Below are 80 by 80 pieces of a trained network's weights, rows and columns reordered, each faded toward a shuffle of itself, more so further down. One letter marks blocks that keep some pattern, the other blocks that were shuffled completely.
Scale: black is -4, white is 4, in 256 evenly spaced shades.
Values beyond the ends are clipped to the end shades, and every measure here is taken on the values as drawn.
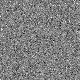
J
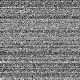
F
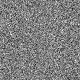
J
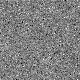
J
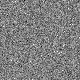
J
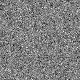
J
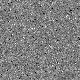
J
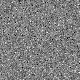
J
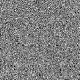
F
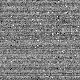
F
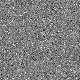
J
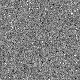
J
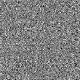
F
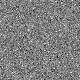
J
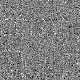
F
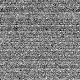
F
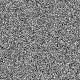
J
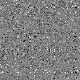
F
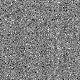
F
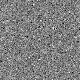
F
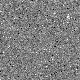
J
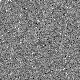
J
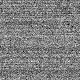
F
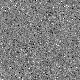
J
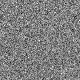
J
